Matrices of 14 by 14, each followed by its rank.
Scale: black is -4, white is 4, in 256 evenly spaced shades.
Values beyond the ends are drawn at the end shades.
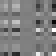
one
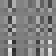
one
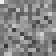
full rank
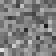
full rank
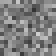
full rank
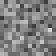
full rank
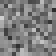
full rank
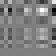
one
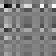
one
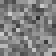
full rank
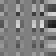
one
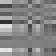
one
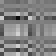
one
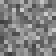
full rank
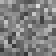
full rank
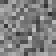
full rank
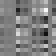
one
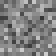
full rank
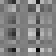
one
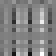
one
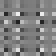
one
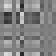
one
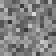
full rank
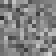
full rank
